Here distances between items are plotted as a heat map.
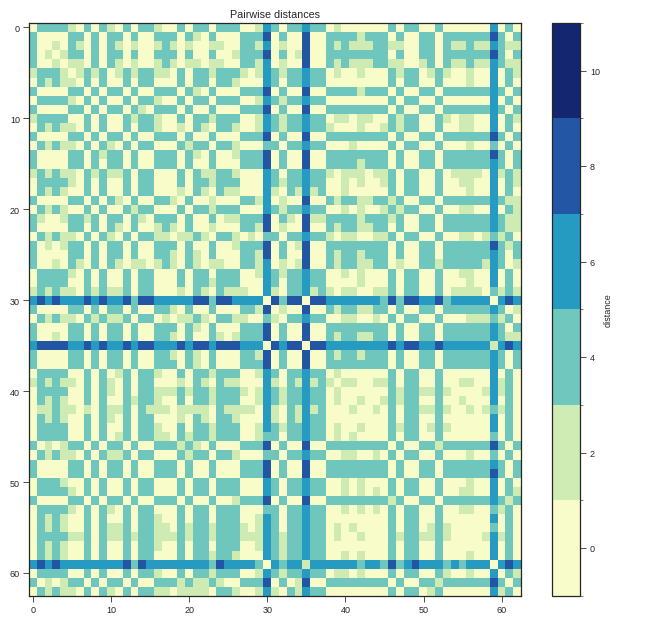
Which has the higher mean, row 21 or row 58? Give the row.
21
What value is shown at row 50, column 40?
2
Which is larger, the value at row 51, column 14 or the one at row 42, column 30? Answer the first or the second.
the second
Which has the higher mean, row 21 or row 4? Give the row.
21
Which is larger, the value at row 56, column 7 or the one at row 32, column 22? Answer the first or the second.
the first
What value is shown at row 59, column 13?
4
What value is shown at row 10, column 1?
4
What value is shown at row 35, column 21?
8
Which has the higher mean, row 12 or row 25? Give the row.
12
